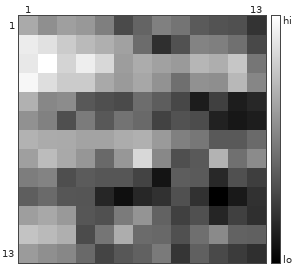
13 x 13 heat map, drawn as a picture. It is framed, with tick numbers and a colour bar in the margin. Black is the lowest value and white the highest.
The top left is the ninth with the highest average. Horizontal stripes repeat 3 times down the table. The bottom right is the ninth with the lowest average. Neither half mirrors the other. There is an overall slope up to the top left. Streaks run across, left to right.
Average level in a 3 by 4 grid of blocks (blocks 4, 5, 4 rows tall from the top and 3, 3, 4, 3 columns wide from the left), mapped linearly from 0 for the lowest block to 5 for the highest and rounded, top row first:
5422
3210
3110
